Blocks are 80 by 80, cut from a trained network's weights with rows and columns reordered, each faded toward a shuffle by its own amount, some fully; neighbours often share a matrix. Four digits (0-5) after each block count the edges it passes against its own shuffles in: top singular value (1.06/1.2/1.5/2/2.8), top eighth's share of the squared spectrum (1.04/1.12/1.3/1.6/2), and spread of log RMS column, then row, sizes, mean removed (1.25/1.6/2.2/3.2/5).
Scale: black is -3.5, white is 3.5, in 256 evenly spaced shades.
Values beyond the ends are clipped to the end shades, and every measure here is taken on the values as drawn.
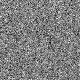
0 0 0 0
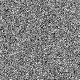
2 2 0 0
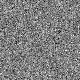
0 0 0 0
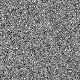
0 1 0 1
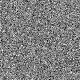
0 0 0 0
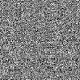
3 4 1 2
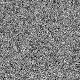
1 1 0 1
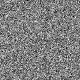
0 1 0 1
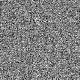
1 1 0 1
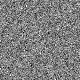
0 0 0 0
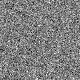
0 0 0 0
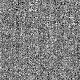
2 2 0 2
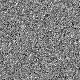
1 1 0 0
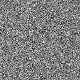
2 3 1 1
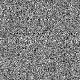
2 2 0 2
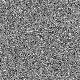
0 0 0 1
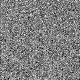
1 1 0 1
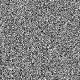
2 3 1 0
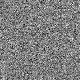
2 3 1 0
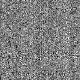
2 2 1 2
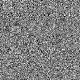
2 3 0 2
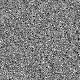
1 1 1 0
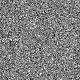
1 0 0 0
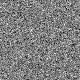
1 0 0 0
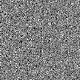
2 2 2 0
